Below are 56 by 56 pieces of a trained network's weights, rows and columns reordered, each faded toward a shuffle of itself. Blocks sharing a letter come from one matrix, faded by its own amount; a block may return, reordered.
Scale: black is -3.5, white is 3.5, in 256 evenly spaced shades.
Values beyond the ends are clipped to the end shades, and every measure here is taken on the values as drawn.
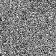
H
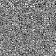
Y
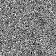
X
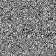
Y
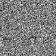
Y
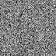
H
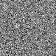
X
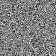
X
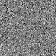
H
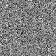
H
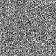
Y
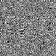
Y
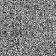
H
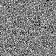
X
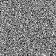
X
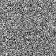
H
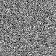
X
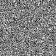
X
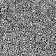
H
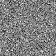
X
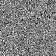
X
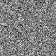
X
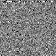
Y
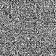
H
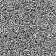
H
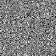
Y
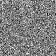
X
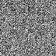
H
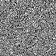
X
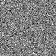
X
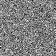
X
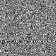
Y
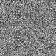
H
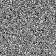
X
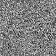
X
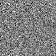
Y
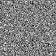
Y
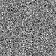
H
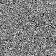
X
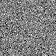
X
